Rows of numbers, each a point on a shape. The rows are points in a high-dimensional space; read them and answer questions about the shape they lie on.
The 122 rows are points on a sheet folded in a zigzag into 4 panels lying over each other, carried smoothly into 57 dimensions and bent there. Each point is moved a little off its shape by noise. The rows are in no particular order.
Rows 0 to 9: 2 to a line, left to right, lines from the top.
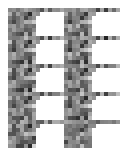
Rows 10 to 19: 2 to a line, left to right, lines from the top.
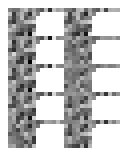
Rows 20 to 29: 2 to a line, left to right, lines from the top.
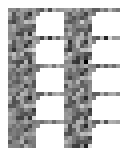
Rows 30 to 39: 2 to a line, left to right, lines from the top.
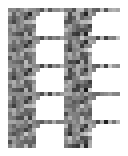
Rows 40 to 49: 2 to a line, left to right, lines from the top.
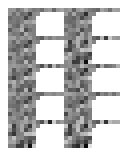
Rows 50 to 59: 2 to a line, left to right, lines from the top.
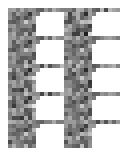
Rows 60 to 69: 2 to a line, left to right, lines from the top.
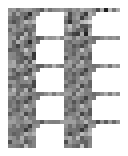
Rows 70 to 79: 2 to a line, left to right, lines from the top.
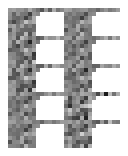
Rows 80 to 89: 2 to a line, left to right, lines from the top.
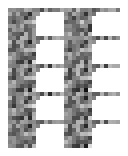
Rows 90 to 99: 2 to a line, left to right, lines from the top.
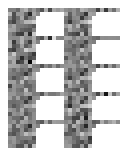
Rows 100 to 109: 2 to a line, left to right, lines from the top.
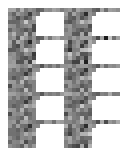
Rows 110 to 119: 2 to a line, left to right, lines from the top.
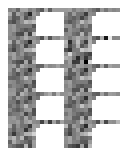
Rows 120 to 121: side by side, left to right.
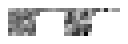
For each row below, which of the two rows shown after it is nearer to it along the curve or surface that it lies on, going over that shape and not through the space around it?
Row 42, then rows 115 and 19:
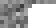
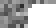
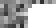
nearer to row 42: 19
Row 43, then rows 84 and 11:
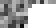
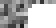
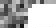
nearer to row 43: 11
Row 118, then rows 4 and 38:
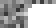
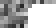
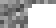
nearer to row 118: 38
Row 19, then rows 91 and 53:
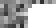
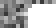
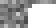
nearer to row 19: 91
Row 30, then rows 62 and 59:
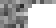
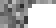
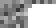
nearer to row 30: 59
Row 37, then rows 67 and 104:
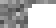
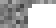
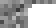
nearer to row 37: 67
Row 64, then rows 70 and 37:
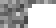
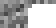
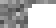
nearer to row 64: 37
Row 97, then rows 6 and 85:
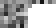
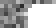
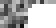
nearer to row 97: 6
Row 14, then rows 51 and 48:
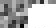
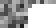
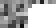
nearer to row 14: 51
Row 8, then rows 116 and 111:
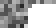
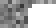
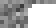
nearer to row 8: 116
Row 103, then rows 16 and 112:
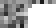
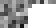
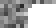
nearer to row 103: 112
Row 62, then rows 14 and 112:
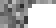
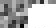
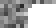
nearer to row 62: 14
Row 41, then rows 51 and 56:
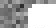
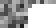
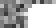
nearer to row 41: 56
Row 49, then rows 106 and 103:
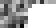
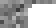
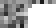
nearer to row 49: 103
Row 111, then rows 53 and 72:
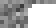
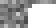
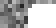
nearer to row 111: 53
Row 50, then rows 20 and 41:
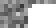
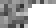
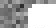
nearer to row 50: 20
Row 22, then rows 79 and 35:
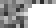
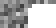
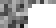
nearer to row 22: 79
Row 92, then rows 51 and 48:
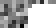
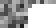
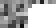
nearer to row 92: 51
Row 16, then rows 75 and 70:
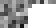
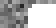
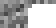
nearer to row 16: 75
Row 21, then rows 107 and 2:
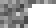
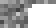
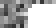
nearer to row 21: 107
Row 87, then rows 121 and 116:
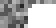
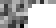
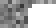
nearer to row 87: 121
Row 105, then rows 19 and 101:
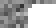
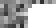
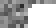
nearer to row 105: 19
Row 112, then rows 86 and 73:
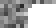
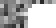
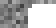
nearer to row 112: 86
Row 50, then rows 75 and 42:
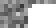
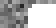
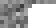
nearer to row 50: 75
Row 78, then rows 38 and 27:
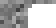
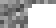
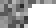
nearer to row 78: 38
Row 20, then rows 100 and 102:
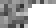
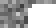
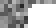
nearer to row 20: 100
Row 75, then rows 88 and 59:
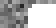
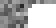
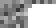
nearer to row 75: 88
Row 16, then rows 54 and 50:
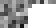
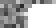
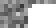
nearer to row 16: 50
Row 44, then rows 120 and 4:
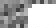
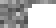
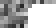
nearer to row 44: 120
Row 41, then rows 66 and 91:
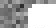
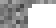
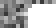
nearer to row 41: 66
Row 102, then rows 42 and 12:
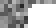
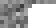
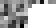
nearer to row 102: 12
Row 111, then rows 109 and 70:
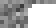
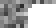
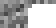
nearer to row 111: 70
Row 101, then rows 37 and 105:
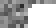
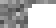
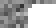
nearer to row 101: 37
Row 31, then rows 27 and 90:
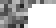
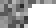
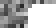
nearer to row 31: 27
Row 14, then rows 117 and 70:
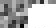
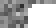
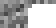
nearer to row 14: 117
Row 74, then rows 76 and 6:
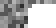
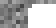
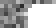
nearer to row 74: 76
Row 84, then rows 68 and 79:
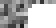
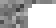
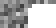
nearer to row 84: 79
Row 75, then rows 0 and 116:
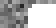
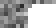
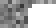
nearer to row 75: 116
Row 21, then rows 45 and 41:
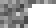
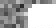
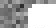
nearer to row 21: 41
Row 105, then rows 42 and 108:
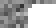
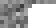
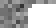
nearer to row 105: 42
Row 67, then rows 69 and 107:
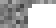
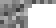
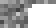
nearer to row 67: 107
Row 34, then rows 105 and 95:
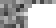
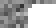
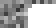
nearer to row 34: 95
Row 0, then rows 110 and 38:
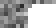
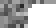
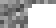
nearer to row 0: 38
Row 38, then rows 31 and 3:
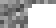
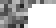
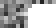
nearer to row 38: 3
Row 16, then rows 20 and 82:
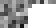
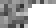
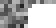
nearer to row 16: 82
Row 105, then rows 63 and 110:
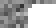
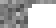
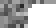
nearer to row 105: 63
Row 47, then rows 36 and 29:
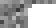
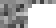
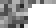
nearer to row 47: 36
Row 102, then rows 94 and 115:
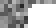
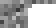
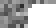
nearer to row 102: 115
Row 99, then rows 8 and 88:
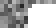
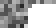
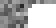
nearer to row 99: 8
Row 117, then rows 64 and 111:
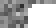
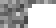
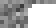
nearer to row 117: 64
